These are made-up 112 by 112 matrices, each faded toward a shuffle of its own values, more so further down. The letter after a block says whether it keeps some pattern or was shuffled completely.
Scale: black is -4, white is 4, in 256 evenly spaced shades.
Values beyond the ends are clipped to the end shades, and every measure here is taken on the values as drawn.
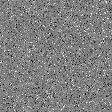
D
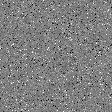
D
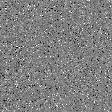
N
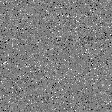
N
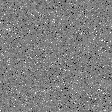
D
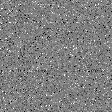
N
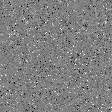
D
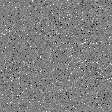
N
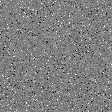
D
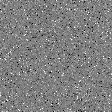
N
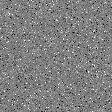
D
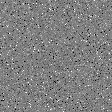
D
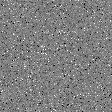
D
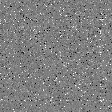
N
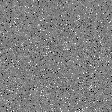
N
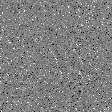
N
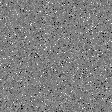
D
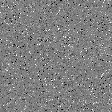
N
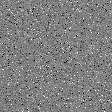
N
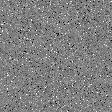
D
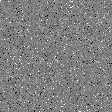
D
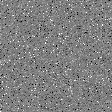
N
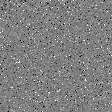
D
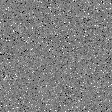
D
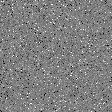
D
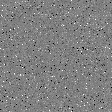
D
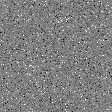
D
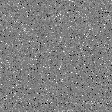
N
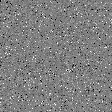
N
